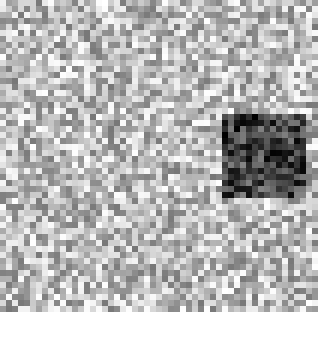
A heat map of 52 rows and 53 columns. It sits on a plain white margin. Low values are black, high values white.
Ninth with the lowest average: middle right. Stripes: none. Odd rows or columns: none. Average level on the scale: 70%. Odd patch: lower, in the middle right.
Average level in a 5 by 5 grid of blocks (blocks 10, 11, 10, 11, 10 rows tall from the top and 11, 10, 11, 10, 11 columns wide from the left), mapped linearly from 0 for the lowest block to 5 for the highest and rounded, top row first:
5 5 5 5 5 | 5 5 5 4 4 | 5 5 5 2 0 | 5 5 5 4 4 | 5 5 5 5 5
